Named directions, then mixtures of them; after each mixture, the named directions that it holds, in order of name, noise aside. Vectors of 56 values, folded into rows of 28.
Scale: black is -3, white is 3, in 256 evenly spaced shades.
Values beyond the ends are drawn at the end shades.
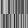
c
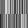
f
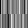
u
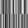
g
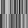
f, u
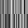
f, g, u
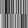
f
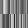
c, u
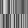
c, u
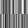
g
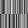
f, g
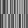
c, f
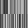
c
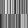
f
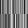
f, g, u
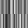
c, g, u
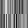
c, f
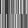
c, f, u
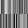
c, f, g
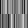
f, u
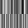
c, g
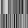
c, f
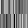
c, f, g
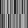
f, g, u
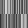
f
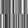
g
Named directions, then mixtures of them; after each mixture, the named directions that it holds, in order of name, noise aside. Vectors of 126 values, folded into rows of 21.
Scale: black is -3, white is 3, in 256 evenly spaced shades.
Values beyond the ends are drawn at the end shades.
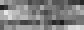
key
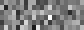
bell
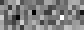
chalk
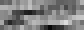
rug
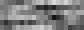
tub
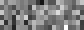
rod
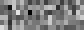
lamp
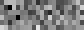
bell, chalk, lamp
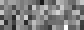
rod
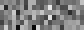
bell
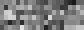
bell, key, rug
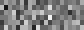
bell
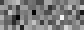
chalk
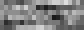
tub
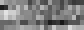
key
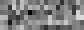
lamp, rug
